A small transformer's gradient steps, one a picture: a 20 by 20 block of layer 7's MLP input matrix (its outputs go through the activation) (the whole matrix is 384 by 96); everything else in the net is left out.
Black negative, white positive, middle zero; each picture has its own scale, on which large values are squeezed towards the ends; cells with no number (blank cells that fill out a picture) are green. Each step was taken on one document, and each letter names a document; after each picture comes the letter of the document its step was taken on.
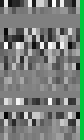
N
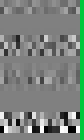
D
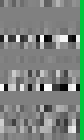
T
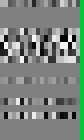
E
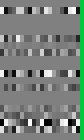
D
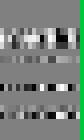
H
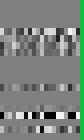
H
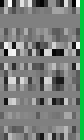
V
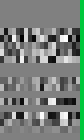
E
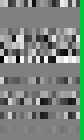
E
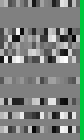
E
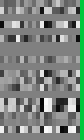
T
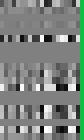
T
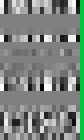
D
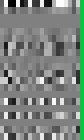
V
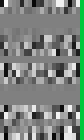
N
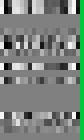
N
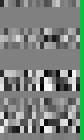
T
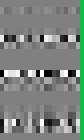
D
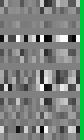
T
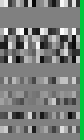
E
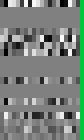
N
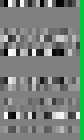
V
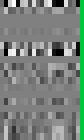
V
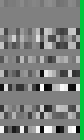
T
